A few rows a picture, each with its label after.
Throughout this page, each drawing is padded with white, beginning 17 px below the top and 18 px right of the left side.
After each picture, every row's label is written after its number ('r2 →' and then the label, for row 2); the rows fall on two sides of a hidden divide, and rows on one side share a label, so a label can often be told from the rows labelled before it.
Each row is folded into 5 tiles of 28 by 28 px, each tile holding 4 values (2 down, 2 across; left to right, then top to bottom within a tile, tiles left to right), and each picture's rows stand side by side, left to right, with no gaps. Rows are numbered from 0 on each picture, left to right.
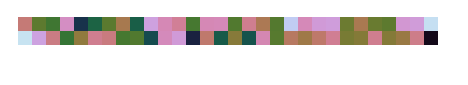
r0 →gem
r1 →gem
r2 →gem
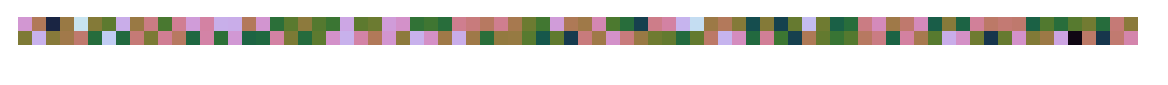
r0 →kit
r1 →gem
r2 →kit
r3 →gem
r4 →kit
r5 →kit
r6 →gem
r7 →kit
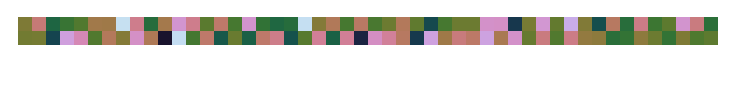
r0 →kit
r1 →gem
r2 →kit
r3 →gem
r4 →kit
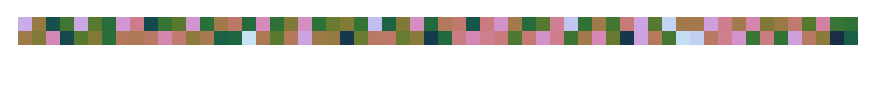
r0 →kit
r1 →kit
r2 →kit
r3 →gem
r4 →gem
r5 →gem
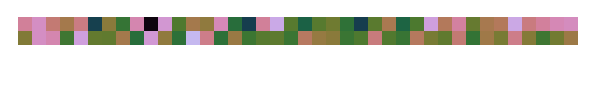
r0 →kit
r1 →kit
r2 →gem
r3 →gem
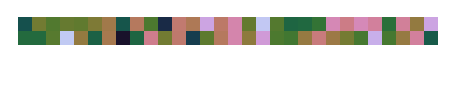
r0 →kit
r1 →gem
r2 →gem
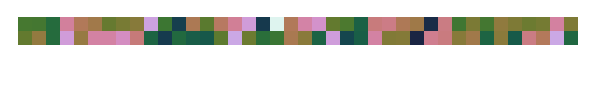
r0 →gem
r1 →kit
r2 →kit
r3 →kit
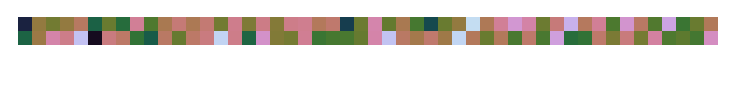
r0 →kit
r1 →gem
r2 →kit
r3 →gem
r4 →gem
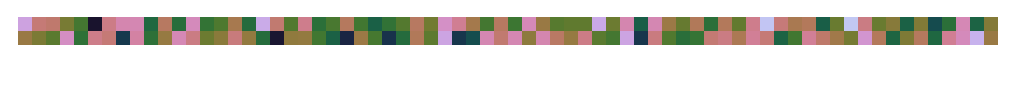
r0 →kit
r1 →kit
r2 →kit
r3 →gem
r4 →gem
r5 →gem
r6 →kit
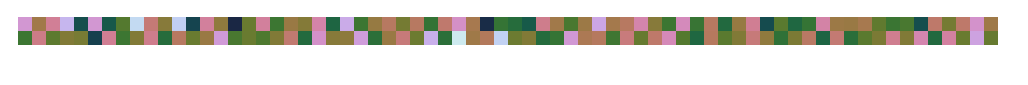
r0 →kit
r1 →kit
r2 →kit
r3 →kit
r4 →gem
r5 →kit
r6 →kit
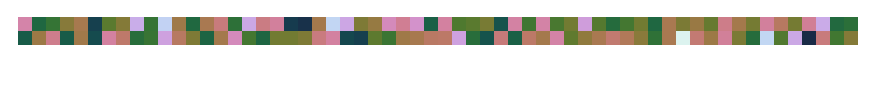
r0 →kit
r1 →kit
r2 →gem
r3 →kit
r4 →kit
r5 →gem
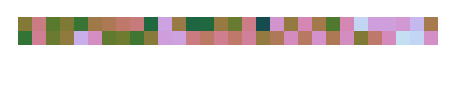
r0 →kit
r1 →kit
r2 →gem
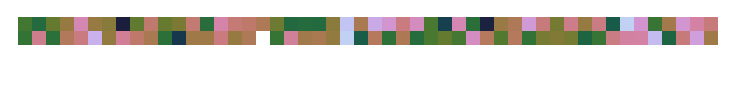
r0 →gem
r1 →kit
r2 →gem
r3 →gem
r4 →gem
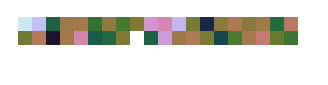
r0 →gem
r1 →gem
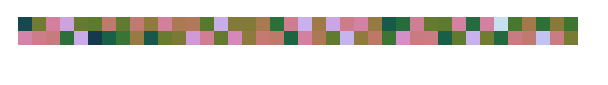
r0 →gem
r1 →gem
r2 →gem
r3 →gem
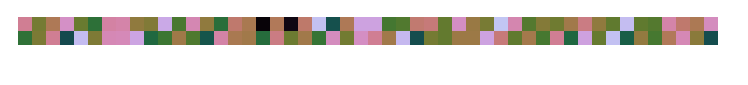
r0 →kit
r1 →kit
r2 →gem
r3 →gem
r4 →gem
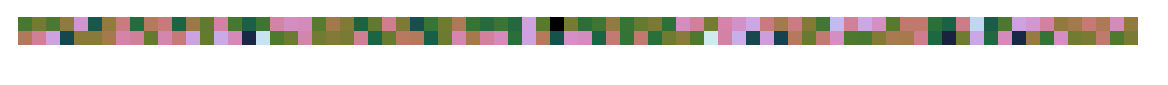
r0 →gem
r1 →gem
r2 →kit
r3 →kit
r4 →kit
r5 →gem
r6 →kit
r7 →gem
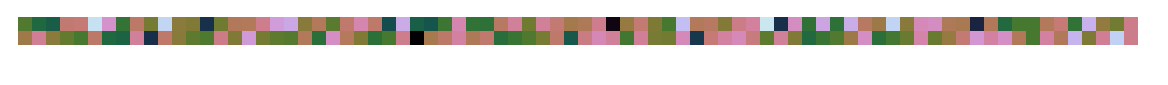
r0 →gem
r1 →kit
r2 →kit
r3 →gem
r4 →kit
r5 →gem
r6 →gem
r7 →gem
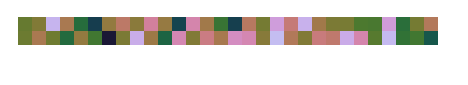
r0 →gem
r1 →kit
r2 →kit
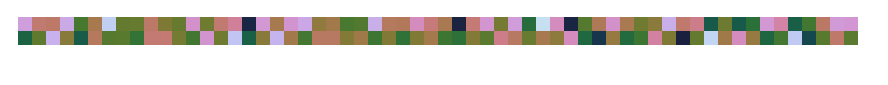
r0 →gem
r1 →gem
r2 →kit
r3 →kit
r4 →kit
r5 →gem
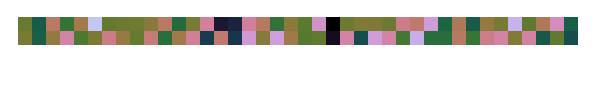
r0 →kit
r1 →kit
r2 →gem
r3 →kit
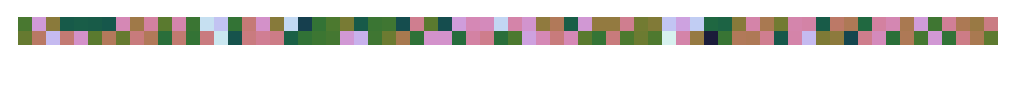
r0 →kit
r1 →gem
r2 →kit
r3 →gem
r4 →kit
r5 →gem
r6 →gem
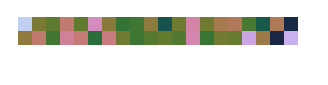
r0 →kit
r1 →kit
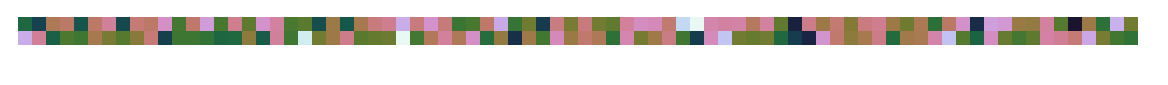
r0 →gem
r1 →kit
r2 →gem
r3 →kit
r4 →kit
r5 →gem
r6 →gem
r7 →kit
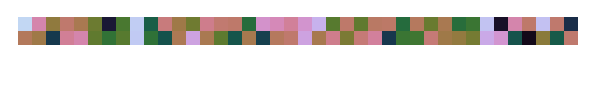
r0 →kit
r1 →kit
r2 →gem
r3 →kit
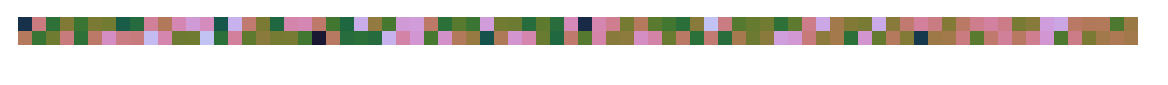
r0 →gem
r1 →gem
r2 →kit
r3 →gem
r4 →gem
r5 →kit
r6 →gem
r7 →gem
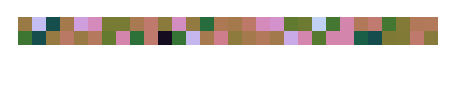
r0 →gem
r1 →kit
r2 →gem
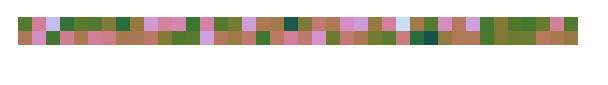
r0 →gem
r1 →kit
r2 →gem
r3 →kit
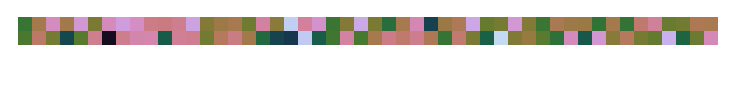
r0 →gem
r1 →gem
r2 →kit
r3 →kit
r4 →kit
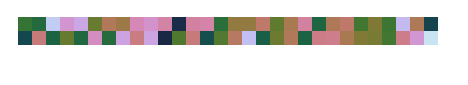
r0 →gem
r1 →kit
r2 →kit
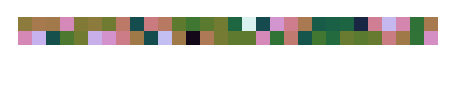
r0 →gem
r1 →gem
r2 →kit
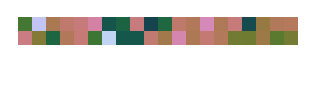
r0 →kit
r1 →gem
